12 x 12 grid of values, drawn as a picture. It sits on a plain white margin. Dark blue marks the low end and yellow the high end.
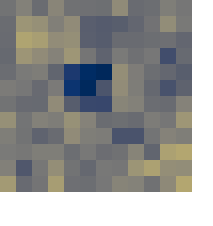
An odd patch, lower than its surroundings, sits in the centre. The halves do not mirror each other. There are no regular stripes. The ninth with the lowest average is the centre.
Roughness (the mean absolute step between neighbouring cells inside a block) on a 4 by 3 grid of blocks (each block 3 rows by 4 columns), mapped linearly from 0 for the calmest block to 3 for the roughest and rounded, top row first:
1 1 0 | 1 3 1 | 1 2 1 | 1 0 2
